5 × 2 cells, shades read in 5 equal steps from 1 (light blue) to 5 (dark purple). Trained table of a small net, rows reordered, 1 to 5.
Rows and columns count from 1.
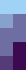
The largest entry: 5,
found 2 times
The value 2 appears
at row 2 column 1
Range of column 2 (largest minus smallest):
4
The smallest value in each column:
1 1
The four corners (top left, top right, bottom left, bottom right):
1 1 4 5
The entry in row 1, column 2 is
1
